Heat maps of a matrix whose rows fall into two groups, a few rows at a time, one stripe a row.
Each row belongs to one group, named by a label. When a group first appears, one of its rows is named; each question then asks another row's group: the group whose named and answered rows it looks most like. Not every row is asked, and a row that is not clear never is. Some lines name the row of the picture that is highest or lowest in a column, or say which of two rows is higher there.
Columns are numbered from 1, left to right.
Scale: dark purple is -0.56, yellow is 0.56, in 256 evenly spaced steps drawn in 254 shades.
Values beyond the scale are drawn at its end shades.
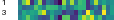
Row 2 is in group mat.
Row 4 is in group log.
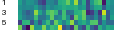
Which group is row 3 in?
mat
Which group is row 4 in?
mat
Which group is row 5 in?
log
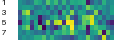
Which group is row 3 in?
log
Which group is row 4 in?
log
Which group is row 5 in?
log
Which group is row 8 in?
mat
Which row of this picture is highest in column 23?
7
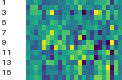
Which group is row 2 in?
log
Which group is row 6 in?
mat
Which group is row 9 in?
mat
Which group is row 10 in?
mat
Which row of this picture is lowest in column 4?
2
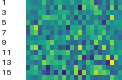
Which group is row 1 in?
mat
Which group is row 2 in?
mat
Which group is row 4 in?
mat
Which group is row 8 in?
log
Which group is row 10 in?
log
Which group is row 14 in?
log
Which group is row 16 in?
mat
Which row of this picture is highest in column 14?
10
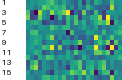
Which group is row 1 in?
mat
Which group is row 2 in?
mat
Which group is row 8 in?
mat
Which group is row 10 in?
mat
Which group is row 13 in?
log
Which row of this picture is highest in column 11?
3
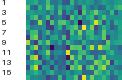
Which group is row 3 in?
mat
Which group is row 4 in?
log
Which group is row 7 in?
log
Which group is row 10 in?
log
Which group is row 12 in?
log
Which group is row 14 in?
log
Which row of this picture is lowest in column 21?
8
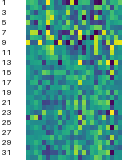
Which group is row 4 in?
mat
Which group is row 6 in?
log
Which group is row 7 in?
log
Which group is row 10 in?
mat
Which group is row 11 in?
mat
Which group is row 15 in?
mat
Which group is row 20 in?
mat
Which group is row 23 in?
mat
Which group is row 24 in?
log
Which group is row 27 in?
log
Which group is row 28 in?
mat
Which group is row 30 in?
log
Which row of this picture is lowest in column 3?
5
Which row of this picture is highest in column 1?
9
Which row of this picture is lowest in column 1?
24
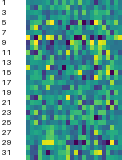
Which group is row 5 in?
mat
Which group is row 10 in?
log
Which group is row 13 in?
mat
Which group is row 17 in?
mat
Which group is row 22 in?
mat
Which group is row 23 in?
log
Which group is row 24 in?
mat
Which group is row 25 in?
log
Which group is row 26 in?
mat
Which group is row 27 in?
mat
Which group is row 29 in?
mat
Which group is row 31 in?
log
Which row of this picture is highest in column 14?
15
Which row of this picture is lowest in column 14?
8
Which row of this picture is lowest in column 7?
9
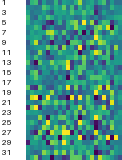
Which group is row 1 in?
log
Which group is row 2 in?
mat
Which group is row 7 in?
mat
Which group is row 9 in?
log
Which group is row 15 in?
log
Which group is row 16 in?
log
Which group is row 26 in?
mat
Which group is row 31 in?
mat
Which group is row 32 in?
log
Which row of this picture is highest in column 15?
5
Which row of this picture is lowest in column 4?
20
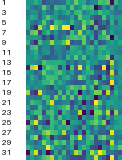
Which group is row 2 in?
mat
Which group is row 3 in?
log
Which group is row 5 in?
mat
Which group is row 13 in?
mat
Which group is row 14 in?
log
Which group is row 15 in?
mat
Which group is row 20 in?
mat
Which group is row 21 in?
mat
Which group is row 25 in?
log
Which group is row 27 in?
mat
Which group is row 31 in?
log
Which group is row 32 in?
mat
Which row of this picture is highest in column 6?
30
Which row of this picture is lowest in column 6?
31
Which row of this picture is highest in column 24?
30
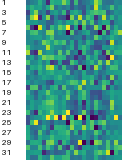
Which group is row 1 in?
log
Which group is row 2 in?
mat
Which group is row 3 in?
log
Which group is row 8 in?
mat
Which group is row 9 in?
mat
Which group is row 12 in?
mat
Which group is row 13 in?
log
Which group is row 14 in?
mat
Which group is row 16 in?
mat
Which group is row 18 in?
log
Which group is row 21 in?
mat
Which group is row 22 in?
mat
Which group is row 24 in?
mat
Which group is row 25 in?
log
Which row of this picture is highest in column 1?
11
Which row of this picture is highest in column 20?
4
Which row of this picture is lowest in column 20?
6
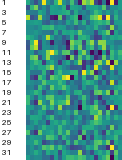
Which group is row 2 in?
log
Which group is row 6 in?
mat
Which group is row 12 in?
log
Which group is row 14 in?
mat
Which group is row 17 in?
mat
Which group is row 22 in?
mat
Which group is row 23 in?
log
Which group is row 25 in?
log
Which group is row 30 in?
mat
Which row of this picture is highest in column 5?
1
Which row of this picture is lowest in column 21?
1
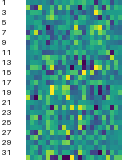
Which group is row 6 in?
log
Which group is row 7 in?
log
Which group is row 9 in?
log
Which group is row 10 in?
log
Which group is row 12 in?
mat
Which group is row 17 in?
log
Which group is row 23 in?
mat
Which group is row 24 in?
log
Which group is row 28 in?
log
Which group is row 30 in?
log
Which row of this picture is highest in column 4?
2
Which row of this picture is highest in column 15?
15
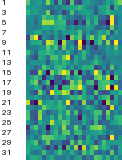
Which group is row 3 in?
log
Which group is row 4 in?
mat
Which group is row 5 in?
mat
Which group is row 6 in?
mat
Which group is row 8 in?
log
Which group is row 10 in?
mat
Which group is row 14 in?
mat
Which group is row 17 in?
log
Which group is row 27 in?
log
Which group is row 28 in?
mat
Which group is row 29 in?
log
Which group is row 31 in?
mat
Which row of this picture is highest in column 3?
8
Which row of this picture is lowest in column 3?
21
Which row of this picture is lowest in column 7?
17
